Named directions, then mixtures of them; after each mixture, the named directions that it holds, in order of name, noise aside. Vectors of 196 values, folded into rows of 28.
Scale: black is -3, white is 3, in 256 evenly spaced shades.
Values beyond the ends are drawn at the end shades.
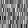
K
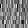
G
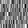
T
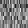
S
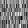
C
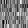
C, G, S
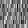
G, T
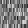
C, K, S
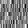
T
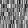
K, S, T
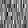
G, K, T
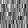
C, K, T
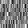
T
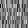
C, G, K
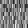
S, T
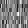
C, G, S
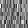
G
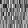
S, T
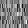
C, G, K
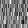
G, K, T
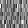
G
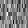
G, K, T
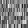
C, K, S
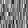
K, T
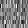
G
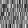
K, S, T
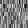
K, S, T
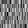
T
